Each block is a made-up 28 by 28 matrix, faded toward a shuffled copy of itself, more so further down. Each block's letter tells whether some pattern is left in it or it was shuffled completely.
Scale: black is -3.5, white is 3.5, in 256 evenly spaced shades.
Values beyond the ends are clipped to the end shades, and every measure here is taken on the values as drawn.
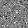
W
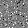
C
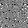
W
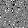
W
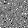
C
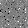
C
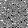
W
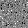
W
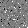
C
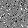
C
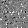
W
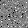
W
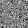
C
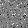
W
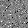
C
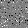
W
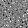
C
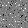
W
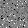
C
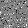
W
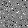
W
